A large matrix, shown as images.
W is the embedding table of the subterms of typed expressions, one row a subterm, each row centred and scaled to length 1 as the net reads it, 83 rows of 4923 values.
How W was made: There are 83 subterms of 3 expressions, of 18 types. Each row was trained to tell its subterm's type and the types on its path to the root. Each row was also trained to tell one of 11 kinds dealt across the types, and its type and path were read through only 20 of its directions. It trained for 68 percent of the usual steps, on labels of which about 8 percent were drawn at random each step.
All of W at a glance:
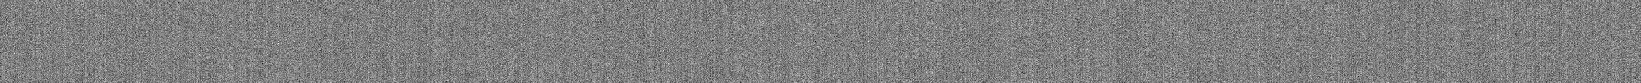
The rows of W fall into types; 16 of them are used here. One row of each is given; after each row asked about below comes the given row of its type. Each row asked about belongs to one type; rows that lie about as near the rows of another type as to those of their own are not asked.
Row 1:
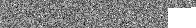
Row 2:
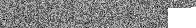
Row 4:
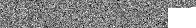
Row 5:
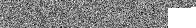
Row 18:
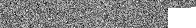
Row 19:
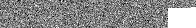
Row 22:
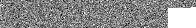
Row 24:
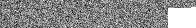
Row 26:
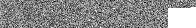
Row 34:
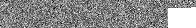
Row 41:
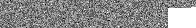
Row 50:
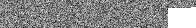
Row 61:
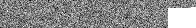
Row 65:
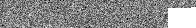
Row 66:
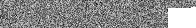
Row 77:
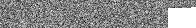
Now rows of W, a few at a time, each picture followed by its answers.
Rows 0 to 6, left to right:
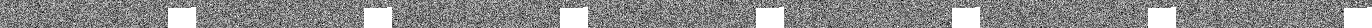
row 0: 1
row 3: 2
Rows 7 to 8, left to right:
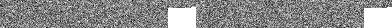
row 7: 18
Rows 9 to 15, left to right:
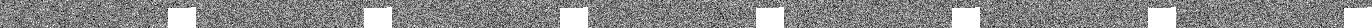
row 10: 34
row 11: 65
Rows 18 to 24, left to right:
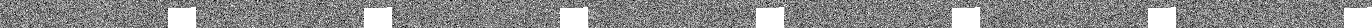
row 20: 66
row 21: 19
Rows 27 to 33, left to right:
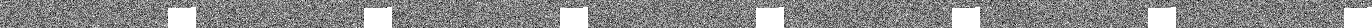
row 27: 5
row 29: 41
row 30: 61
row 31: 5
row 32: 18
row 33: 24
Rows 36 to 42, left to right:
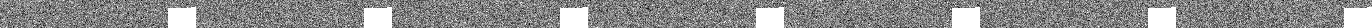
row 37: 50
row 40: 50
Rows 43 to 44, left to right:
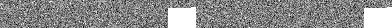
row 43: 2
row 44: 19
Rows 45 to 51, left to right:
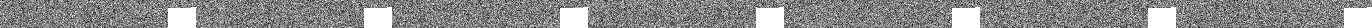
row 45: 61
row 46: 1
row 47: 4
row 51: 22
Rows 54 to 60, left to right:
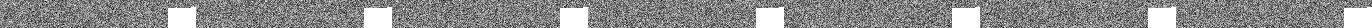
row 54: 26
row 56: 22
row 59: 24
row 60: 50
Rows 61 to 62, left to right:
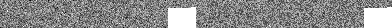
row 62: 66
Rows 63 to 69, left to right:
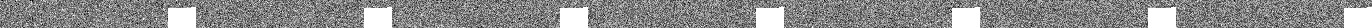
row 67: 26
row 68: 18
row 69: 26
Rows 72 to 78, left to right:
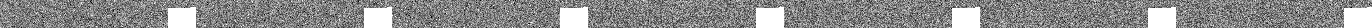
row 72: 34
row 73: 2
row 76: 66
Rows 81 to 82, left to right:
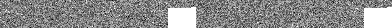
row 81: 24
